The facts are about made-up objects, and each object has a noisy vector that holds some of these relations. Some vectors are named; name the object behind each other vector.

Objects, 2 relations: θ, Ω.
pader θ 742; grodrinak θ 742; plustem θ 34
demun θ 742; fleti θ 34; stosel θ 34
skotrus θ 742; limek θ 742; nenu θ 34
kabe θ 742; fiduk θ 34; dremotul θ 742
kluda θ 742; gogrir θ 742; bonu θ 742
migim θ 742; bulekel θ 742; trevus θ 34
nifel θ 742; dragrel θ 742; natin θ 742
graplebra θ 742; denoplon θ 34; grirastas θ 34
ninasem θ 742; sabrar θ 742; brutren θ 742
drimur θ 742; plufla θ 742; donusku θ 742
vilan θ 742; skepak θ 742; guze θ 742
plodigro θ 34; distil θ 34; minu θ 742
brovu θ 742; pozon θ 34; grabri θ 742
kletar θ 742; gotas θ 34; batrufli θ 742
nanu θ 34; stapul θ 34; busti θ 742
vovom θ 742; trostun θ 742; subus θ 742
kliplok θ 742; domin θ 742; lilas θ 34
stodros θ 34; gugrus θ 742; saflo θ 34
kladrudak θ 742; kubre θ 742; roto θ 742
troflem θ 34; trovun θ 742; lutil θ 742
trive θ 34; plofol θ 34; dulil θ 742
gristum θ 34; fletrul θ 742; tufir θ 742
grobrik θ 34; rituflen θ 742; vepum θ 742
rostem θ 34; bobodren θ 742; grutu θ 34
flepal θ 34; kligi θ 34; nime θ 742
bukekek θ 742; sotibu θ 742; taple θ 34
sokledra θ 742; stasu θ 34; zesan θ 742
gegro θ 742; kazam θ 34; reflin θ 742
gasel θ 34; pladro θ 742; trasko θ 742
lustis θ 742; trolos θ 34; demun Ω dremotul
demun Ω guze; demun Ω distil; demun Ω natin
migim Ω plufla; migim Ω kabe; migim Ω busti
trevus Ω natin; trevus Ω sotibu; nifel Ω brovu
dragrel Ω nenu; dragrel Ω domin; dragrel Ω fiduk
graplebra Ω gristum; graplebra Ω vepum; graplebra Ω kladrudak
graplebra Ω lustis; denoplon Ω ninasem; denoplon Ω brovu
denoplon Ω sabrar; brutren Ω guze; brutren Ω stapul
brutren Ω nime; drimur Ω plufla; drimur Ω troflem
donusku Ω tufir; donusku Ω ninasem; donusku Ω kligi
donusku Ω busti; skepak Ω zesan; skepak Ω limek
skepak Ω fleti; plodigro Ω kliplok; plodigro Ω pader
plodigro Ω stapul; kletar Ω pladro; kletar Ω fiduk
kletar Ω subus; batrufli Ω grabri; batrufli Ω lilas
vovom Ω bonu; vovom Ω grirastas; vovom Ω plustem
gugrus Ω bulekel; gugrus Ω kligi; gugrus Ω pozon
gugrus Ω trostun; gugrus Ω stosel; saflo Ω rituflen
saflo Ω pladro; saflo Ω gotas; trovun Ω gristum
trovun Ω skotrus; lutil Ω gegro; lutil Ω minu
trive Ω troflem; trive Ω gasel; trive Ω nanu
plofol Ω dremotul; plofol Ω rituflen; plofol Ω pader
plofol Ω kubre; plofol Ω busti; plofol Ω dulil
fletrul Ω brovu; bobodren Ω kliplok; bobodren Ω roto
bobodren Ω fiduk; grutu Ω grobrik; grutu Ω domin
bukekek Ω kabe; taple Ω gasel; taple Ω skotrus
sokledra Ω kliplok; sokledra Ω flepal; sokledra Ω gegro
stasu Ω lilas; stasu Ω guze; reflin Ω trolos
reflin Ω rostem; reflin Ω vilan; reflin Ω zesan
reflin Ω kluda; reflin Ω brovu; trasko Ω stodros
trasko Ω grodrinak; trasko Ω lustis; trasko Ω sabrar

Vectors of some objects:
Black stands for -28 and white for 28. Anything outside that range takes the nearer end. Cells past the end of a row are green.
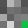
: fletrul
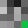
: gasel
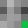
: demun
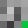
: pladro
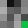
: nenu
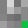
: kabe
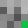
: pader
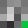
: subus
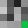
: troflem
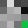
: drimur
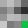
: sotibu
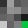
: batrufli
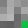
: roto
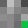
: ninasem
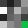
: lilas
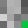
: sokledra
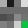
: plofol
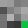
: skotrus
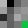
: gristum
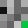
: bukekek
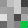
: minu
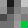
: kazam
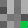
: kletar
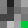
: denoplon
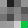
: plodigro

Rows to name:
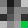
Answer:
stasu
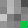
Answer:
kliplok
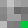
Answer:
natin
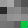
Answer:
trovun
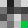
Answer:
trevus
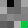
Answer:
fiduk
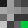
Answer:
grabri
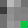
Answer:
donusku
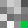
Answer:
lutil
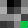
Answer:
grobrik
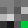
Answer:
domin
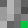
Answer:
guze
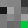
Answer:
graplebra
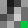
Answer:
taple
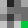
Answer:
stapul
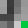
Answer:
kligi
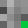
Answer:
bobodren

